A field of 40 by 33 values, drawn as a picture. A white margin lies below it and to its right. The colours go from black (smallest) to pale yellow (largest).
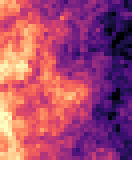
Odd rows or columns: none. Stripes: none. Slope: up to the left. Grain: blotchy. Average level on the scale: 50%.
